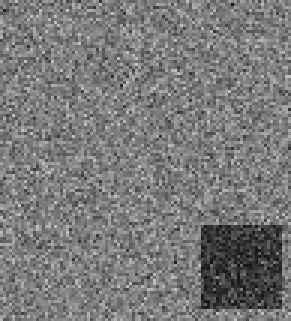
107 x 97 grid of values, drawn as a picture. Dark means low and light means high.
Odd patch: lower, in the bottom right. Mirror symmetry: none. Ninth with the lowest average: bottom right. Stripes: none.
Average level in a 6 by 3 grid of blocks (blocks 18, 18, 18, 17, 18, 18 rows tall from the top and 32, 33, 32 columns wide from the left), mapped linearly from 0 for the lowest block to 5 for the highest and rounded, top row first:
555 | 555 | 555 | 555 | 550 | 550
